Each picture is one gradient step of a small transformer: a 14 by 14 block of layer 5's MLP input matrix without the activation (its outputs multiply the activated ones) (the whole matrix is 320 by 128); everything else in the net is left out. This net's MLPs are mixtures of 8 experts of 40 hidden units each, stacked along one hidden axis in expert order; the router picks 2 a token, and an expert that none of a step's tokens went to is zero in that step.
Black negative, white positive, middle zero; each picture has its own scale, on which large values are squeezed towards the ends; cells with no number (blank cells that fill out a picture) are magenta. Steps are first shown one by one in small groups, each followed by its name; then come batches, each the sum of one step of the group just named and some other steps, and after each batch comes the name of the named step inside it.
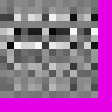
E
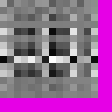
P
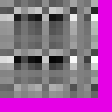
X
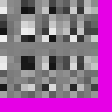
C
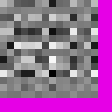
E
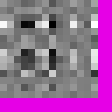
X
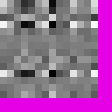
P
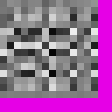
E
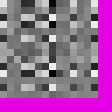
P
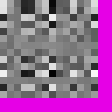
C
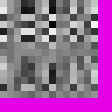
C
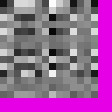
P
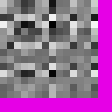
E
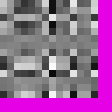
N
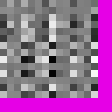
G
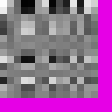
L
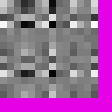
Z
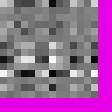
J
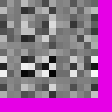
G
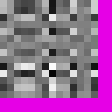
N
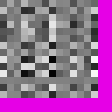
G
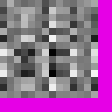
G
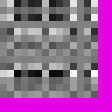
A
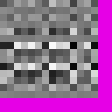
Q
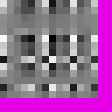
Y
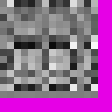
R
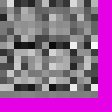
R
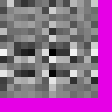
R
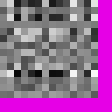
A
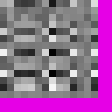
A
